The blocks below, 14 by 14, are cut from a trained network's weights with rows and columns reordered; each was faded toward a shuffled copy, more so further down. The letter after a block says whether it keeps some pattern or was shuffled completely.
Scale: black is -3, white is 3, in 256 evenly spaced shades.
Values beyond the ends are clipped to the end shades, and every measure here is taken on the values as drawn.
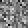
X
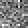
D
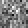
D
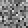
X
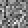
X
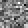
D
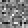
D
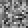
X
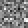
D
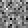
X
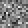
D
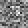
D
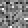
X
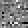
D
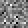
D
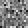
X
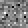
X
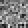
D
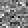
X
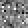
X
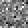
X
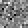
X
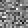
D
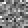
X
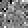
X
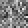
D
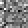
D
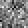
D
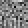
D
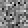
X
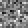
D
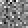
X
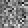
X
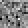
X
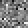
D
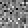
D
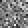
X
